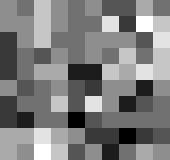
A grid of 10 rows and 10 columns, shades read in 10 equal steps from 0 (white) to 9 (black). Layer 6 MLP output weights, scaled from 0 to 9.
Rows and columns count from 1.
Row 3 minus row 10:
4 0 2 3 -1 0 -4 -1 3 -3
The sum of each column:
53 49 31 36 59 50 46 53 44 36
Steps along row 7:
down same down up down up up down down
